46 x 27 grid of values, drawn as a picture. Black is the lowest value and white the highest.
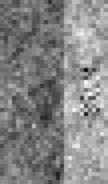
Stripes: none. Seam: vertical, 60% of the way across, the right part higher. Odd patch: rougher, in the middle right. Histogram: bell-shaped.
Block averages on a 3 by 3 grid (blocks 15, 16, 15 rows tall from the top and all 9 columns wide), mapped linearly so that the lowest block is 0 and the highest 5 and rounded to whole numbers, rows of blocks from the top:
0 1 5 / 1 1 4 / 1 1 5
